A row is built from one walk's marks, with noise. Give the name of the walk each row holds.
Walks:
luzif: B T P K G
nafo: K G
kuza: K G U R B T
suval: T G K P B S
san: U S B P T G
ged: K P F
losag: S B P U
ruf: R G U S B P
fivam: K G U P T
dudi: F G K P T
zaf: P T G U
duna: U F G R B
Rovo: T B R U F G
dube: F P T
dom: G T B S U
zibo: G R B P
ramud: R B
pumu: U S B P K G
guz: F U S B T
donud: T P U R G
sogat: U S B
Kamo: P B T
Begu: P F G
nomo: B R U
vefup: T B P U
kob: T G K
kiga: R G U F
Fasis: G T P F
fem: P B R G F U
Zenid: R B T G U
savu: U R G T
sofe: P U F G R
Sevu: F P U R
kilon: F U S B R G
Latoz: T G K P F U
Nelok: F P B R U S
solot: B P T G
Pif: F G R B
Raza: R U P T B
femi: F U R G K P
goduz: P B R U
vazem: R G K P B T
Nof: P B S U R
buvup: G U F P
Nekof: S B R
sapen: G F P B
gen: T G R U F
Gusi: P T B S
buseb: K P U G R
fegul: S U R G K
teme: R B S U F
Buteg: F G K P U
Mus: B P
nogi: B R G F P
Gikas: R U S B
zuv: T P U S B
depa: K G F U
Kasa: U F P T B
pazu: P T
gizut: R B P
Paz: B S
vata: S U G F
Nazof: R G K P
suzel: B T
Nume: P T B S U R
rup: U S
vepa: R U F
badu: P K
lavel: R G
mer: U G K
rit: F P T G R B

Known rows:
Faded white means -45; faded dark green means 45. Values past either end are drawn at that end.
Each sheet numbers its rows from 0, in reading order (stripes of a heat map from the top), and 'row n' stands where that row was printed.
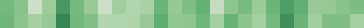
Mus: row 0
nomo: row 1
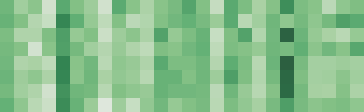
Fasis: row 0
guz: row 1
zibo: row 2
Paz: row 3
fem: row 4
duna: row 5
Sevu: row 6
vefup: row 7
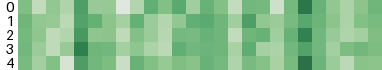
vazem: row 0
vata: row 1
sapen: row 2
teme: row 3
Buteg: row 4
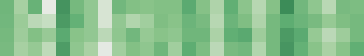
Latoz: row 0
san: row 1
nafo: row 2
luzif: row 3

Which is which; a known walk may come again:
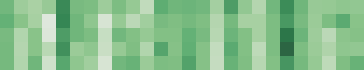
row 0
kilon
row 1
Kasa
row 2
Buteg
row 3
rit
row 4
dudi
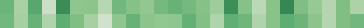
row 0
gen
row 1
kob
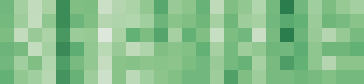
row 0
goduz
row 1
Gikas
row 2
vazem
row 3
sogat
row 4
mer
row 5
dom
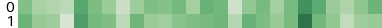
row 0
badu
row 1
buvup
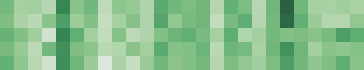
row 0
fem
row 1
zibo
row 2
guz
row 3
ramud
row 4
vefup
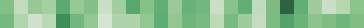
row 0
Nazof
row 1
Nume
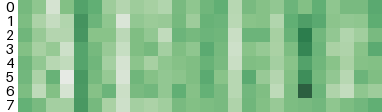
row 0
Paz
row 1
pumu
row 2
sapen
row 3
ged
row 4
pazu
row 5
Latoz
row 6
femi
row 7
suzel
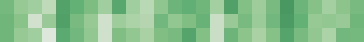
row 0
vata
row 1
Mus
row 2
dube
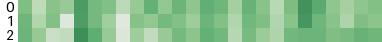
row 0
fegul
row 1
fivam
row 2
zuv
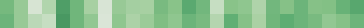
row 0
Gusi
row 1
san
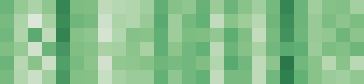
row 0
nomo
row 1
Nof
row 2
kuza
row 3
Nekof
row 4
donud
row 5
ruf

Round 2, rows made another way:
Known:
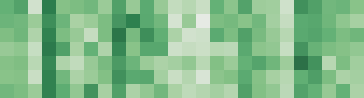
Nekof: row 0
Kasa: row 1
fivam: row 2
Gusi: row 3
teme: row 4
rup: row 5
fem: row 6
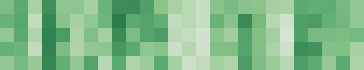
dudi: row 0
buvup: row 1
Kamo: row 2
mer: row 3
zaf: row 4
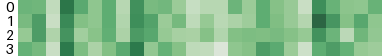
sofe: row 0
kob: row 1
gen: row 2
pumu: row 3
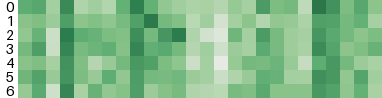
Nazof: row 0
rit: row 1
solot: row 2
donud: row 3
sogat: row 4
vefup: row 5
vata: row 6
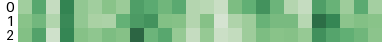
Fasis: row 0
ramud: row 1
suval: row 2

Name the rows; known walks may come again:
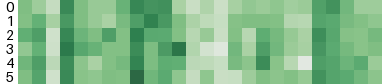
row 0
Nelok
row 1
dube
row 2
Rovo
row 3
solot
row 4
zibo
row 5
suval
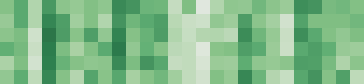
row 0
zuv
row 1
pazu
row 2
Begu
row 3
pumu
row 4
Paz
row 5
dom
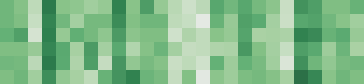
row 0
buseb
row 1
san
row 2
fegul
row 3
goduz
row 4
Nume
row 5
Raza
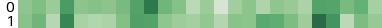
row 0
rit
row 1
vepa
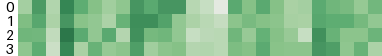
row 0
suzel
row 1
dudi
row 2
sofe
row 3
vata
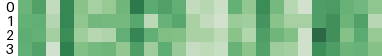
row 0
buvup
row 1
losag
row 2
gizut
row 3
Nekof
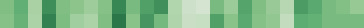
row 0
Mus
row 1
kuza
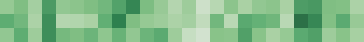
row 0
Pif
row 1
ruf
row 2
nomo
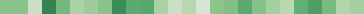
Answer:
rup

